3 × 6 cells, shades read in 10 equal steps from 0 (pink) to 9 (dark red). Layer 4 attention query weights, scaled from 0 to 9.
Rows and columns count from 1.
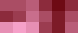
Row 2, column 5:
8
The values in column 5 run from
8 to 9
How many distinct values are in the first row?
4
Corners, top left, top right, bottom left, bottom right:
5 7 1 4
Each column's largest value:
7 6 4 7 9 7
